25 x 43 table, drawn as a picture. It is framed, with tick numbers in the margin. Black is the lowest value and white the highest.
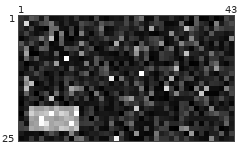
Stripes: none. Histogram: skewed, a long tail of high values. Ninth with the highest average: bottom left. Odd patch: higher, in the bottom left. Average level on the scale: 20%. Mirror symmetry: none.
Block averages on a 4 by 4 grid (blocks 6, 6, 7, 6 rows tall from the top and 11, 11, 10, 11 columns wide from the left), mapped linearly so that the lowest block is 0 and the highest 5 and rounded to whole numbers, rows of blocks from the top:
1 0 0 1
0 0 1 0
1 0 0 0
5 1 0 0
